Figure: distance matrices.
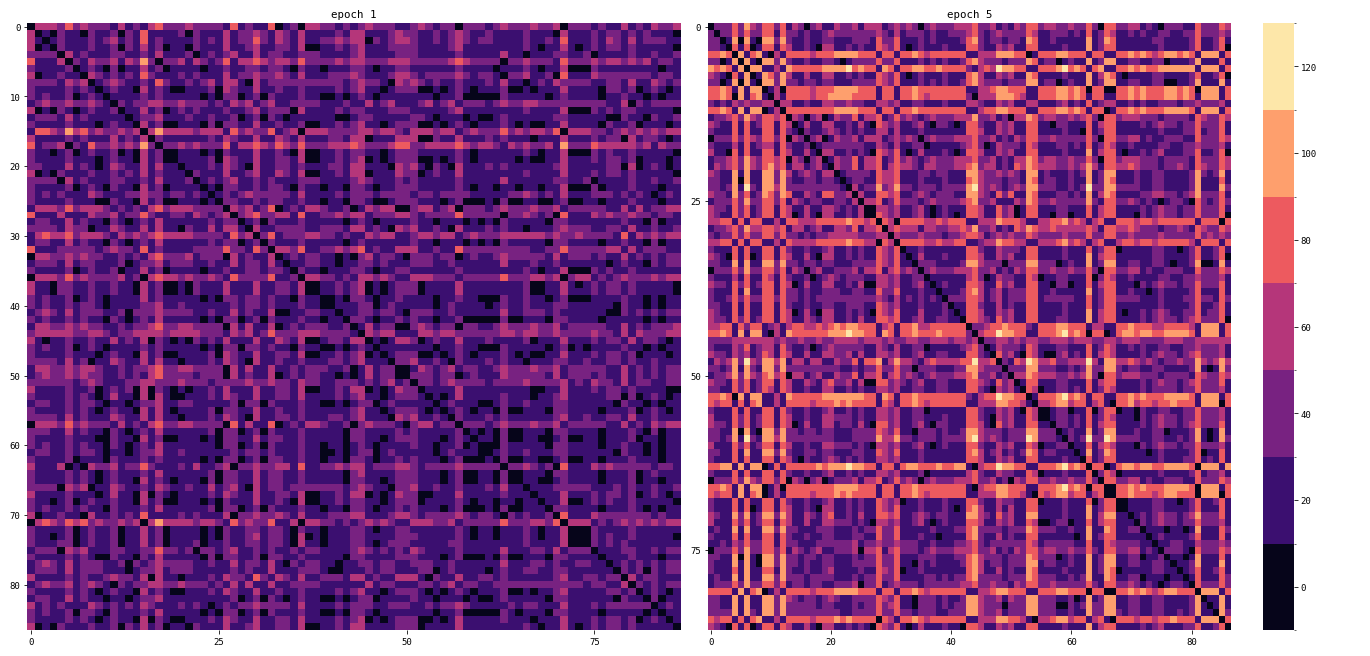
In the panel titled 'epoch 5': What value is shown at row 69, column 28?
80
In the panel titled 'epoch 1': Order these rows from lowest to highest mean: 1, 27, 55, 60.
60, 55, 1, 27
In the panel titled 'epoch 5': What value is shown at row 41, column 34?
20
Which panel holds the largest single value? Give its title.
epoch 5
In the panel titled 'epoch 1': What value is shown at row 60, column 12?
20
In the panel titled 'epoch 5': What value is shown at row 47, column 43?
80
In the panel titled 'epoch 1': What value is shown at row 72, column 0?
40
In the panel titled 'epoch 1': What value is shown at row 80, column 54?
20
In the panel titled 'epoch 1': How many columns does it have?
87
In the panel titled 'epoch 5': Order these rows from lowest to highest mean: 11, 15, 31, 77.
15, 11, 77, 31
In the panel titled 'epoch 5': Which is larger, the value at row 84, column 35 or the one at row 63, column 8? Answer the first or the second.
the second
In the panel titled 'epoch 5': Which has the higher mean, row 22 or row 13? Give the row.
13
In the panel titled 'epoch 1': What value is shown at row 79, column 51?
60
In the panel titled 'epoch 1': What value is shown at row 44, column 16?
60
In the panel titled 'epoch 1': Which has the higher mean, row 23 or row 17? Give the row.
17
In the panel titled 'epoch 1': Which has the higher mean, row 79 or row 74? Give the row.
79
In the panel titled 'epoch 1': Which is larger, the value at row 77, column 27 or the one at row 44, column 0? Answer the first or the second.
the first
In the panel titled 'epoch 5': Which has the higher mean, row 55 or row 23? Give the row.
23
